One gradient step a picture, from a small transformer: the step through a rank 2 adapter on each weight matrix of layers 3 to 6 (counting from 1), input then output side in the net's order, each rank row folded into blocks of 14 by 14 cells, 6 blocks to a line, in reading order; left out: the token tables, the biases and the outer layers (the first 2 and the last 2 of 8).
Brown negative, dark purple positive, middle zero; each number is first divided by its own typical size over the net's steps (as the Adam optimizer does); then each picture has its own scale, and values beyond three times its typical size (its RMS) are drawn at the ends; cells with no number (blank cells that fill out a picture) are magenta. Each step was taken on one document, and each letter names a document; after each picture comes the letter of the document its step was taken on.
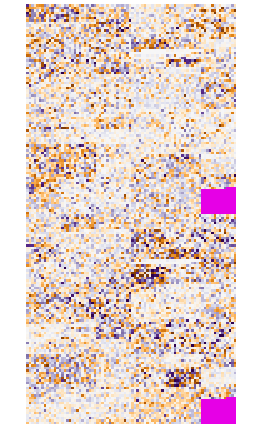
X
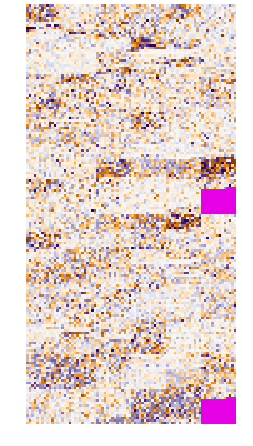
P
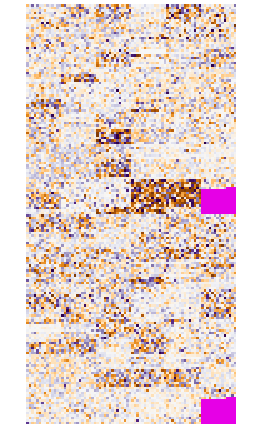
X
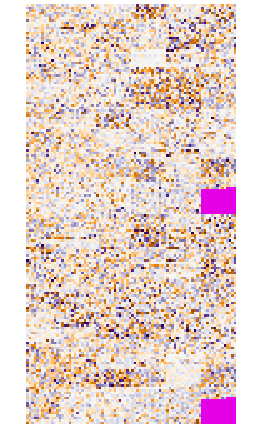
X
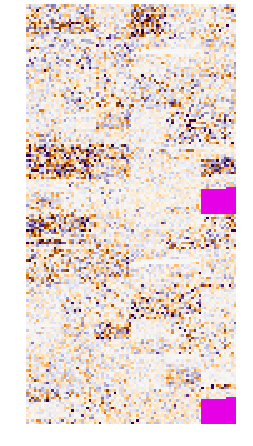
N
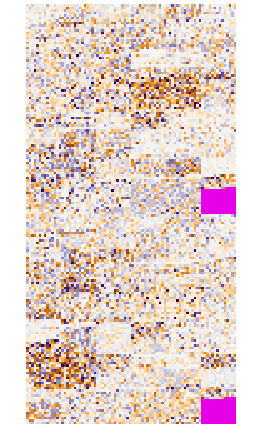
P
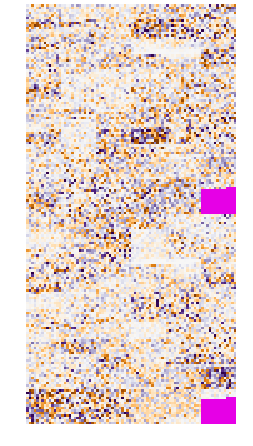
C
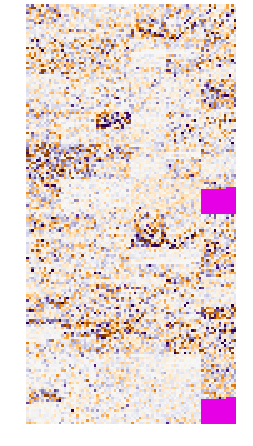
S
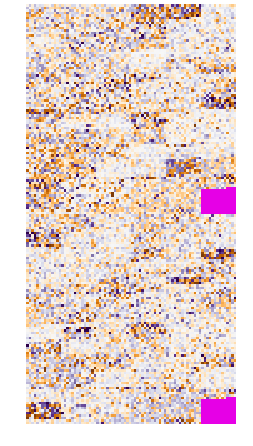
P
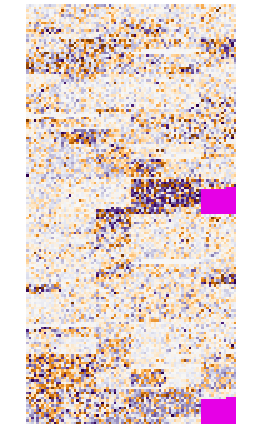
C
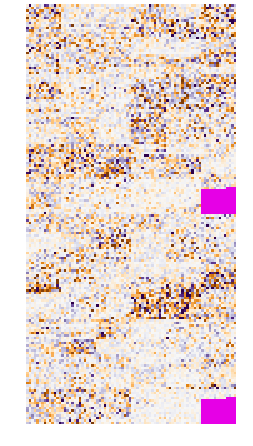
C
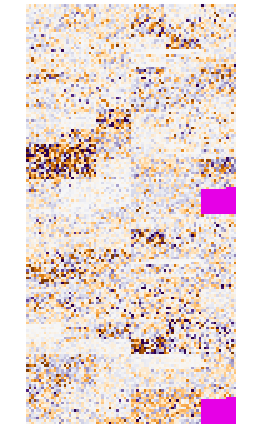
S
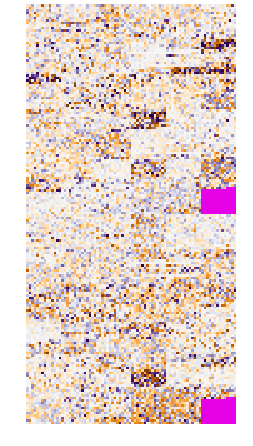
P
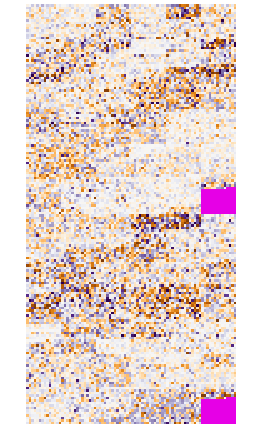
P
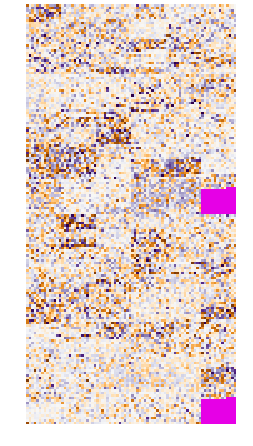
X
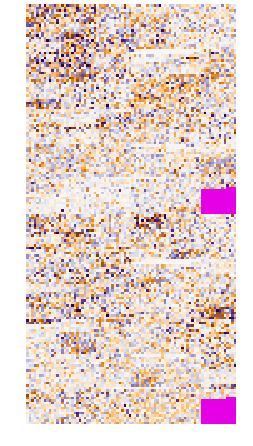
X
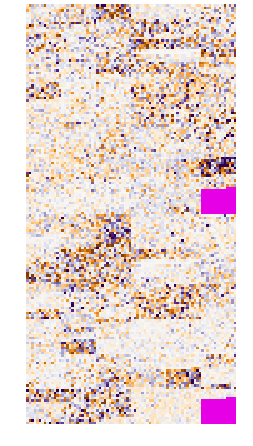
C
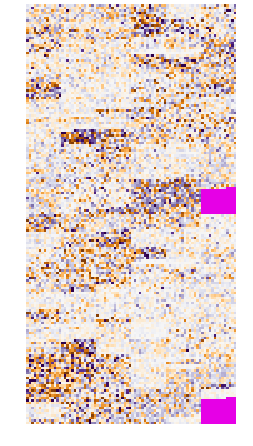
C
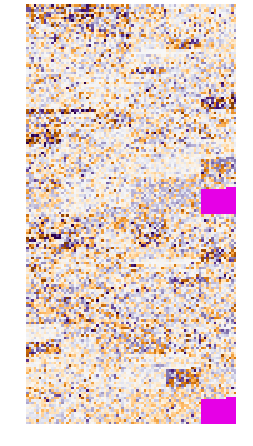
X
